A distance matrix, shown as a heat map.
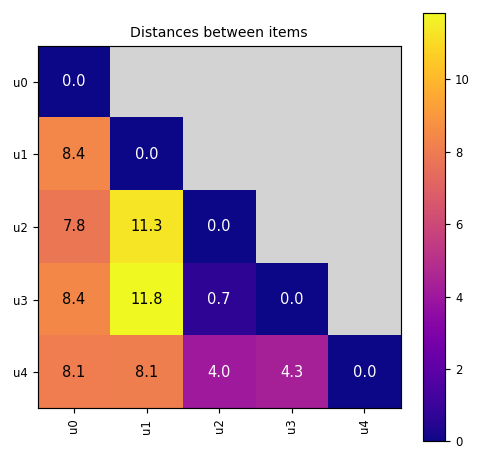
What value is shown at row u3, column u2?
0.7
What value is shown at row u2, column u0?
7.8
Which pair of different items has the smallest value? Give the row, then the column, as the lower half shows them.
u3, u2
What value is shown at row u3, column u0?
8.4
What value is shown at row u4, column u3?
4.3
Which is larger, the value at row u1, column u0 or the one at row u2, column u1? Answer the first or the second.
the second
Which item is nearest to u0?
u2
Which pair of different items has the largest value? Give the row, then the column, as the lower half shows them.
u3, u1
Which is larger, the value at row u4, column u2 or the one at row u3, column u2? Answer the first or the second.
the first
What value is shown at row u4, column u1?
8.1
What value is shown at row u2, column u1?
11.3
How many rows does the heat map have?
5
